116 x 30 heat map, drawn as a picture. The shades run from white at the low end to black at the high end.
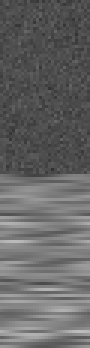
It is made of 2 by 1 panels. Panel 1,1: high, fine-grained, faint in contrast. Panel 2,1: middling, streaked across.
